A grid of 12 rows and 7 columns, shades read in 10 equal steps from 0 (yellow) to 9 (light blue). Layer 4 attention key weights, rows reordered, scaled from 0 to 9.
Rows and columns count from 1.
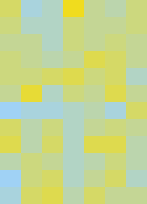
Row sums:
33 36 35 30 27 29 49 34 28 38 38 32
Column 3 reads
7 7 7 6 3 7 8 4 3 5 3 2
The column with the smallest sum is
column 6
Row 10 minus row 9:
4 -2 2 0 4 2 0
